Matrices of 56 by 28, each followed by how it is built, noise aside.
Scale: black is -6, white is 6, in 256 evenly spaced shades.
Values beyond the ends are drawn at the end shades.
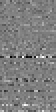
uneven rows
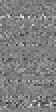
uneven rows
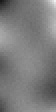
smooth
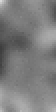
smooth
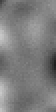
smooth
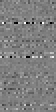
uneven rows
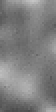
smooth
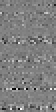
uneven rows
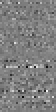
uneven rows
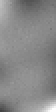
smooth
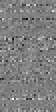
uneven rows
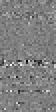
uneven rows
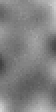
smooth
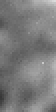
smooth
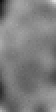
smooth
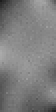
smooth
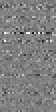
uneven rows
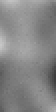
smooth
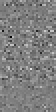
uneven rows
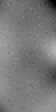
smooth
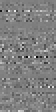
uneven rows
